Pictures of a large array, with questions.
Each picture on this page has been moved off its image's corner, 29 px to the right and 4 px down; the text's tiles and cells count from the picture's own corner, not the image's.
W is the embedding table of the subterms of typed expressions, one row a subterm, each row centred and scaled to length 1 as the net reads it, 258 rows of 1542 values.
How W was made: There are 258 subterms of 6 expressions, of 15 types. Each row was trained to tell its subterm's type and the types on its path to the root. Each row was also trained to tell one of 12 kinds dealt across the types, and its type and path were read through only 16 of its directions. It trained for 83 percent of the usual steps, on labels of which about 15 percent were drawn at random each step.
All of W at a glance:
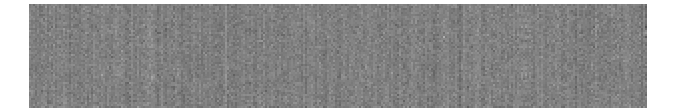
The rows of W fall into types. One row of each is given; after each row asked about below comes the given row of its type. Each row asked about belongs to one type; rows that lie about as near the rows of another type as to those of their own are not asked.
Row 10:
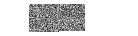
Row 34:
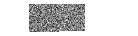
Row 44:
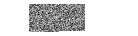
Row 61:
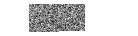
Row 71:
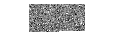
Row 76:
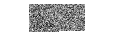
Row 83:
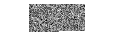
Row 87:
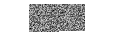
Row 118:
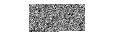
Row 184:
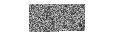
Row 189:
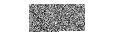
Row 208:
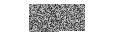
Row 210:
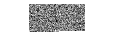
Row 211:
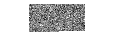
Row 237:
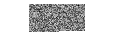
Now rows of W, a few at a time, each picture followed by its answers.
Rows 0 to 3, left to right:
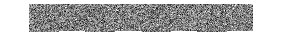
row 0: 87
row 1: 83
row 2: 34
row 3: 210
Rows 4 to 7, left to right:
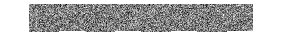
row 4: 237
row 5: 76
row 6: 76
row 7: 87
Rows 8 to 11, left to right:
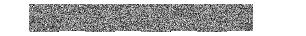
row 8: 34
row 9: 118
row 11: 210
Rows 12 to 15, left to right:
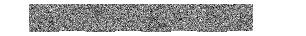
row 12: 237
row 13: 118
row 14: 34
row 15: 118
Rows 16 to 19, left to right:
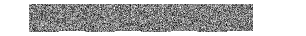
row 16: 211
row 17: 211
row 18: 10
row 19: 71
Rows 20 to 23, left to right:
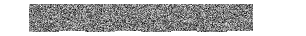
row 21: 189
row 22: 61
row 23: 237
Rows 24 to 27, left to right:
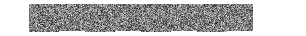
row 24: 237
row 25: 87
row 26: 189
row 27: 189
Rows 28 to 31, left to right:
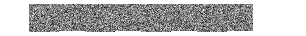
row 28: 61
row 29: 118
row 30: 189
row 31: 118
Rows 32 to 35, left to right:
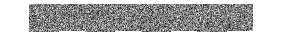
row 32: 189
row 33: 87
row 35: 76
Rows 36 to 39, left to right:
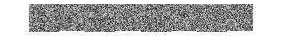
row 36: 237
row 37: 237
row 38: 76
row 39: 184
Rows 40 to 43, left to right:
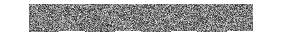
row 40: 83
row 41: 210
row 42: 71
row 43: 87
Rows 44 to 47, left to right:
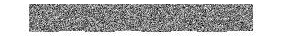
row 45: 83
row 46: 118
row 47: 61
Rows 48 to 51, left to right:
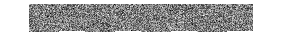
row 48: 71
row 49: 189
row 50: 211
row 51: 71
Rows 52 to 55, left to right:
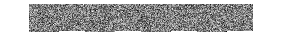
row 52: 118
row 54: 71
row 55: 87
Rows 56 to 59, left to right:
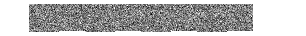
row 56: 189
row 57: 118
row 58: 76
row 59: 237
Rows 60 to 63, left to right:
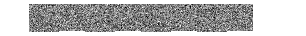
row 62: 76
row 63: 83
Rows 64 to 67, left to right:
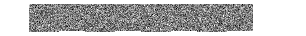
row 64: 87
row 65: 208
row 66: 189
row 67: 208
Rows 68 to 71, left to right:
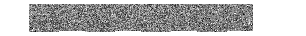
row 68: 61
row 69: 208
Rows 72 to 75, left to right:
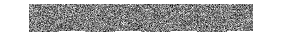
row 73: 184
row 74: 211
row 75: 237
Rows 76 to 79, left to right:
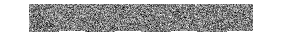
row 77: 210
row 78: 10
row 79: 184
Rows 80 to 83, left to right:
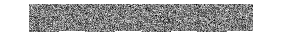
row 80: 118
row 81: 83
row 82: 237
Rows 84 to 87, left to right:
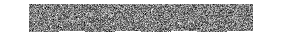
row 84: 83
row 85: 237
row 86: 184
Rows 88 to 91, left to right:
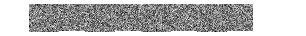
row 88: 10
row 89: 189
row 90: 61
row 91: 189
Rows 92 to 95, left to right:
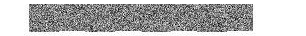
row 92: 71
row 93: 211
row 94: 210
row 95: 237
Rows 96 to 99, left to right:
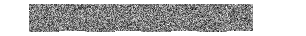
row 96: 34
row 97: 208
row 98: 71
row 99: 10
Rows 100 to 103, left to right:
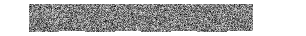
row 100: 76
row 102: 87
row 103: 118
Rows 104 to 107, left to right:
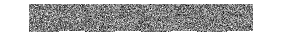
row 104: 76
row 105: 184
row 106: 210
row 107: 189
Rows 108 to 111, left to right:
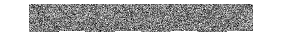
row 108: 237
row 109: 76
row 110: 44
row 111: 34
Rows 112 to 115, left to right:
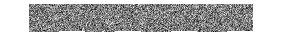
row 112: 71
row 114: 189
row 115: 237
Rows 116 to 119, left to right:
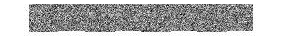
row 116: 208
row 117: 237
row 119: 210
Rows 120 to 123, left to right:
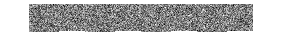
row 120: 118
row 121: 208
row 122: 83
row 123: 118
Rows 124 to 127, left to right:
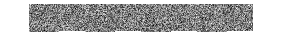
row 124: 210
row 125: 76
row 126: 71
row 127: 211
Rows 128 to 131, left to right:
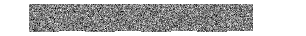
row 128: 211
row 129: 10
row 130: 237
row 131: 87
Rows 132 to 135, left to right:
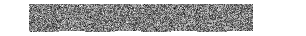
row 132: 34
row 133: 210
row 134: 189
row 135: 211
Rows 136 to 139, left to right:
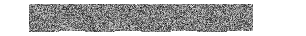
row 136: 210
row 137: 211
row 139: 118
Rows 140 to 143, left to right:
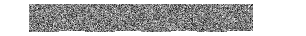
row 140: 76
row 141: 189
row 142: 211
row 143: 71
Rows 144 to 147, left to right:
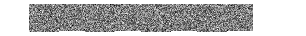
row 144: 184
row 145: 210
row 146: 61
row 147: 71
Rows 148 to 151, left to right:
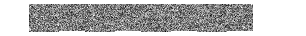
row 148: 237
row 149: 83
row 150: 210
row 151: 10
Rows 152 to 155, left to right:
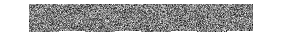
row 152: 208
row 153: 44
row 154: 211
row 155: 71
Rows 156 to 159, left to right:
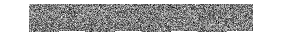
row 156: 208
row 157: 61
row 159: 211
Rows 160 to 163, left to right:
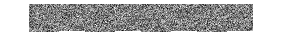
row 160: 44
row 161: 87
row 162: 44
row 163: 44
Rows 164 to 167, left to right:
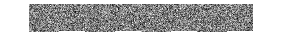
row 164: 211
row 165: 189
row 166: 44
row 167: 237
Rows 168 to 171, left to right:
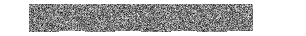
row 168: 83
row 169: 87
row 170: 71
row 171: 189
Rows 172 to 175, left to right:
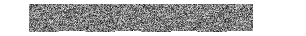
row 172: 44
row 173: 189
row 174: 237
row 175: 44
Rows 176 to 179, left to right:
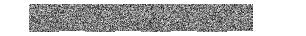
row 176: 87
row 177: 118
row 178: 76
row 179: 87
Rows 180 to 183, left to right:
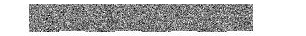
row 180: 184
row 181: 208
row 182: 210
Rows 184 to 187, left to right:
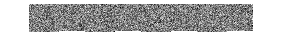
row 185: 87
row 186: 189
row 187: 184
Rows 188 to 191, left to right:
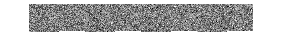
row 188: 118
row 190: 34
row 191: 189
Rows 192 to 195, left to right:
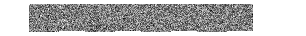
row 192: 184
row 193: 71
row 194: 87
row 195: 10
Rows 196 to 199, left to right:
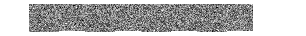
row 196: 34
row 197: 208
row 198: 237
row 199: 83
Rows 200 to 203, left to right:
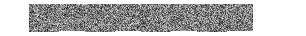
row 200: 83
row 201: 189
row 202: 44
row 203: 208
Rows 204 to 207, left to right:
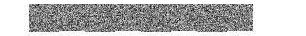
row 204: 71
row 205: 83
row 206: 87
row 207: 118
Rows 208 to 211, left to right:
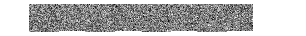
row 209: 10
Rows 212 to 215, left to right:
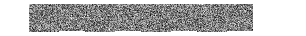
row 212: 87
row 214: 184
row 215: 61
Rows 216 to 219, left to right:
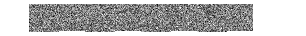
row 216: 208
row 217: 61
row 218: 10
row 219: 118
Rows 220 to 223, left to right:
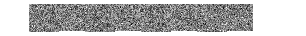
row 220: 61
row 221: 34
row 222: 184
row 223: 10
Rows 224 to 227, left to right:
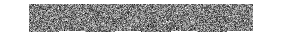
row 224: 76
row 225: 237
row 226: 76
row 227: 118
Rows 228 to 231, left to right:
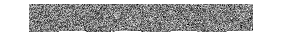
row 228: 87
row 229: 34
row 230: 83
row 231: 211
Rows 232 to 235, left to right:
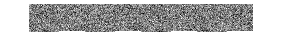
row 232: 208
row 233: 210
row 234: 184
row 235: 211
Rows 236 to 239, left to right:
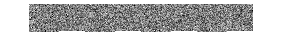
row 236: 10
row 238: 76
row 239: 211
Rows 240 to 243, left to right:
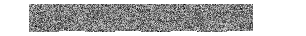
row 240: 76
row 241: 87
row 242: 210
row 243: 211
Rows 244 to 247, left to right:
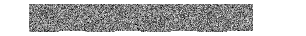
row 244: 83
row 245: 10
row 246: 76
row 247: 76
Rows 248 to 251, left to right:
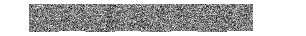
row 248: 61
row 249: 61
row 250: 208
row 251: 184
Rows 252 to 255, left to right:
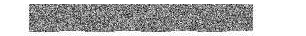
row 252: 211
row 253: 76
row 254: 210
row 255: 210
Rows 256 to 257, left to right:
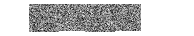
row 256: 211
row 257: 118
